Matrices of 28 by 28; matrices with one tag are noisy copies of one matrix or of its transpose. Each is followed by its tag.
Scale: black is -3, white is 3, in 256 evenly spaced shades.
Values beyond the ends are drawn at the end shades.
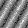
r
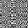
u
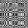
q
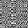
u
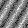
r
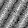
r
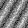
r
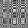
q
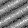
r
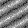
r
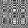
q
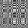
q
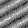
r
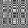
q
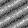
r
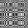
q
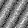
r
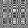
q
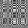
q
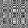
q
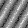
r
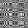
q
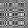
q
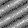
r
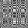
q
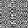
u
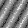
r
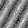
r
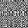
u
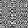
u
